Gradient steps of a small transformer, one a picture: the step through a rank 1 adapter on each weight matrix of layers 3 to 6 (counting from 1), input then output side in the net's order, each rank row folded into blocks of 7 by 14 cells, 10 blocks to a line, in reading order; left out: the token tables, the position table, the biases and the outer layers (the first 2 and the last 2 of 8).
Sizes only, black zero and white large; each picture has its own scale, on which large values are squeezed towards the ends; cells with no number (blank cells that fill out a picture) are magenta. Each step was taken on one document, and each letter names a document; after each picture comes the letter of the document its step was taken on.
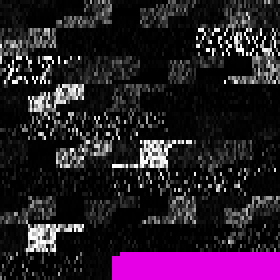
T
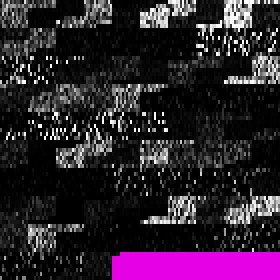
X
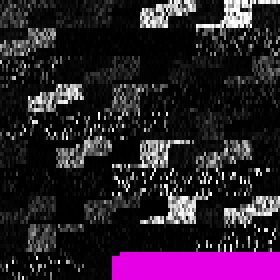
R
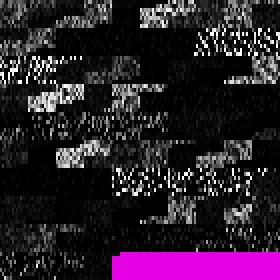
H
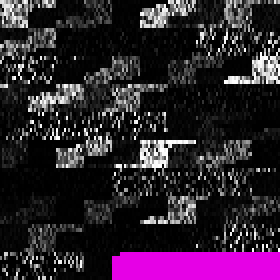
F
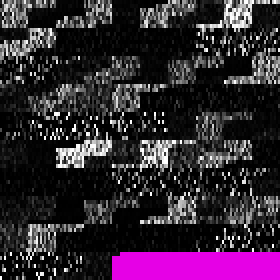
X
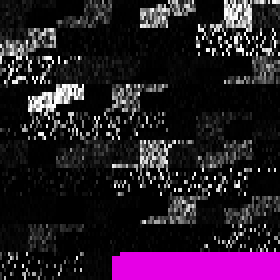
T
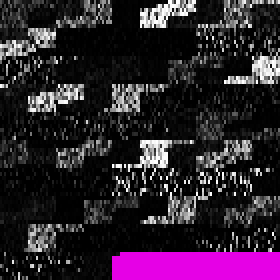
R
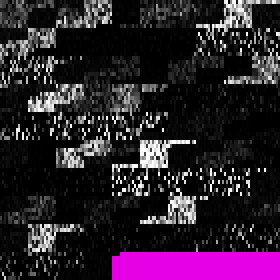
H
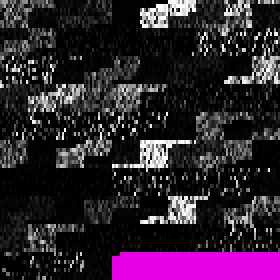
F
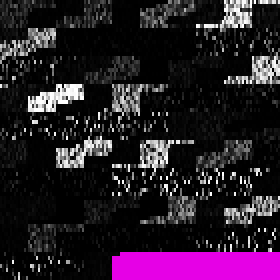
R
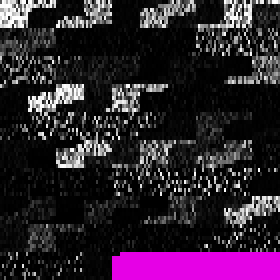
T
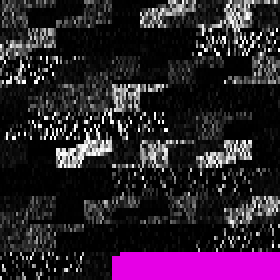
X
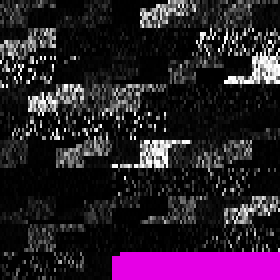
F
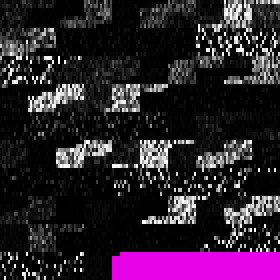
T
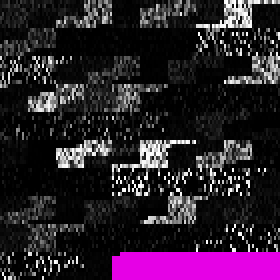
H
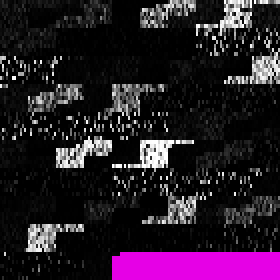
R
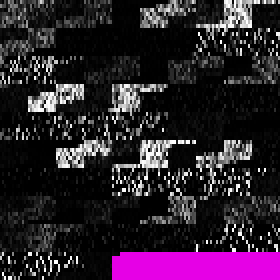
H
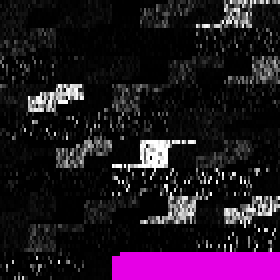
R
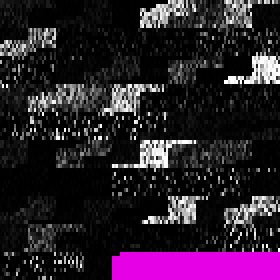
F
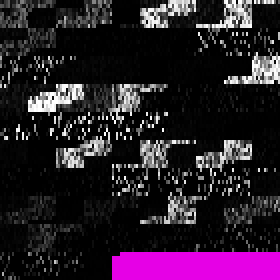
H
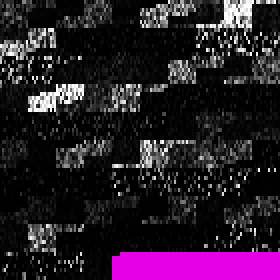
T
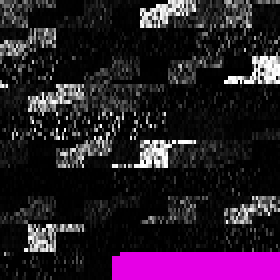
F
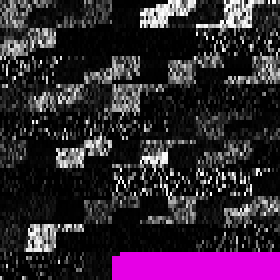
R
